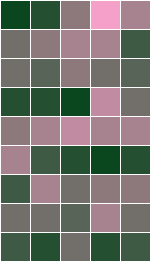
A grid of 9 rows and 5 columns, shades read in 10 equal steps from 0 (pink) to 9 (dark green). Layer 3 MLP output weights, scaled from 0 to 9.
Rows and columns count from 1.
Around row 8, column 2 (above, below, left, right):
3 8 5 6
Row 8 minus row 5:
1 2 4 0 2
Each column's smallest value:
3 3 2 0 3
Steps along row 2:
down down same up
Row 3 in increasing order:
4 5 5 6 6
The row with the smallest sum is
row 5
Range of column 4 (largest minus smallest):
9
